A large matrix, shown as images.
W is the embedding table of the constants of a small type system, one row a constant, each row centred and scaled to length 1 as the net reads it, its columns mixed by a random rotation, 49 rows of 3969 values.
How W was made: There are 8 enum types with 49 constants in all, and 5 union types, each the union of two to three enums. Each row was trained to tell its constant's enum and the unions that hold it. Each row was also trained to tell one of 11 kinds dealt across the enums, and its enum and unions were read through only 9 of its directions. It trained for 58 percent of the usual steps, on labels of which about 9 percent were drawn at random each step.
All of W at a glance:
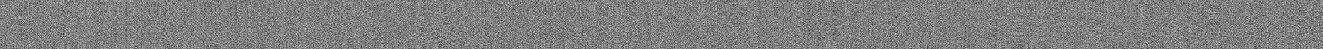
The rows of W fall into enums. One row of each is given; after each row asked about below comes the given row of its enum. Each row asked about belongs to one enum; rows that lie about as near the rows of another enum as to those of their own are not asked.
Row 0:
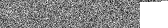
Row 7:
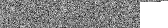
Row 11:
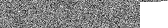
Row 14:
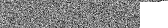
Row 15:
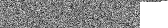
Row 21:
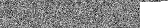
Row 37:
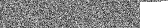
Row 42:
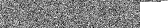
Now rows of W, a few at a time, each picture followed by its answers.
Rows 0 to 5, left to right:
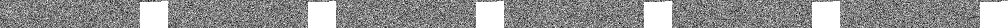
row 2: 11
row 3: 11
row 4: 37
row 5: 14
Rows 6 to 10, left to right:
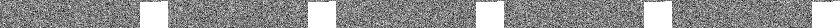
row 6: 37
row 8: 14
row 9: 14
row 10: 21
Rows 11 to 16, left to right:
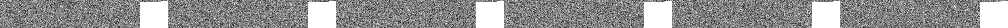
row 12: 15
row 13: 14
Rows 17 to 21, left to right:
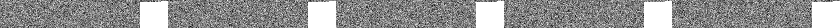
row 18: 37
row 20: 37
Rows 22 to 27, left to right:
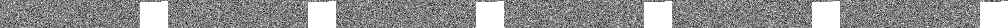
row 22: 14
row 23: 21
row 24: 21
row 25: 7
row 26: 37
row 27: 15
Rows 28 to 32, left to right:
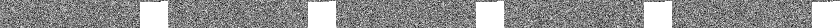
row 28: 7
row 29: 21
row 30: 14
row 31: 7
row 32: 37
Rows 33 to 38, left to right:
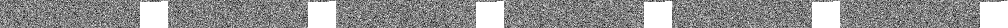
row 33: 21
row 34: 21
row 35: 7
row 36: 42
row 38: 21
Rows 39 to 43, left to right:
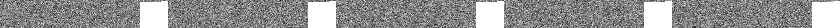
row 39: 14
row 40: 11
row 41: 42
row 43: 37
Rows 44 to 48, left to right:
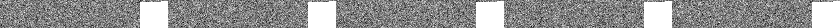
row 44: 42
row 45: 7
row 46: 0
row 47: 7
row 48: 0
